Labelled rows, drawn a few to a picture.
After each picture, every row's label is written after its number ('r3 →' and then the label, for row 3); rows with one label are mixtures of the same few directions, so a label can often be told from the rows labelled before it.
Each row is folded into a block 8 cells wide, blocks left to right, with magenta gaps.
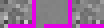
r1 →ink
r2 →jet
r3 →ink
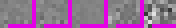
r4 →ink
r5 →ink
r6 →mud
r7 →jet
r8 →mud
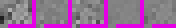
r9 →jet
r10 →ink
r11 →ink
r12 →jet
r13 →jet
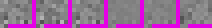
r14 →ink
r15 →ink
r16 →ink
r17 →ink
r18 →ink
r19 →jet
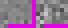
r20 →ink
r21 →mud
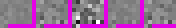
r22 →mud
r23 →ink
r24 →ink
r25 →ink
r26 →ink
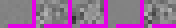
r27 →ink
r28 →mud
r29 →jet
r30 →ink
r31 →mud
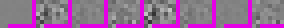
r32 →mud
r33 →mud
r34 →mud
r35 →ink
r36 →mud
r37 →mud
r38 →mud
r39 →ink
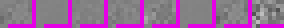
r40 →jet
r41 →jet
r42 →ink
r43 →mud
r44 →jet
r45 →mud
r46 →jet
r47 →mud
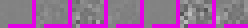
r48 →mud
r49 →mud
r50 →ink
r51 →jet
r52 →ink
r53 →mud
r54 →jet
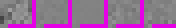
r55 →jet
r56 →ink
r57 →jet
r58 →mud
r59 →ink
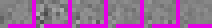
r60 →jet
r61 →mud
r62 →ink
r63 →mud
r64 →ink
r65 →mud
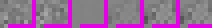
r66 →ink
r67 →mud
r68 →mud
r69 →jet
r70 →jet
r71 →jet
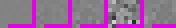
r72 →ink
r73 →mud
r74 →ink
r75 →ink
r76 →jet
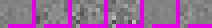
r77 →mud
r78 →jet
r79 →mud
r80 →ink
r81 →mud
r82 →mud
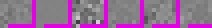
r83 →mud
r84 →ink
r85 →ink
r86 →ink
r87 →jet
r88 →jet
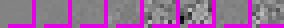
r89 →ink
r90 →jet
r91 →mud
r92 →jet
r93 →ink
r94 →jet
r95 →ink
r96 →mud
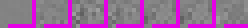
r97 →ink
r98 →ink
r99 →mud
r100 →mud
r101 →jet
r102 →jet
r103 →jet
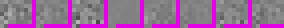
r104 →mud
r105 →mud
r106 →ink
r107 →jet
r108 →jet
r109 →mud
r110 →ink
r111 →mud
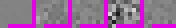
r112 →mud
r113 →jet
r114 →ink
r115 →mud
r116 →ink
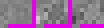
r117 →mud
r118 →jet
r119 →jet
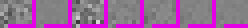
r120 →mud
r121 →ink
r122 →ink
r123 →ink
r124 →jet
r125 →jet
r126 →ink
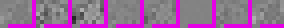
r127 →jet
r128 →mud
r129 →jet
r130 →ink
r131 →jet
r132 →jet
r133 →mud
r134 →jet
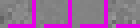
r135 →jet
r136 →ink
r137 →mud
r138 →ink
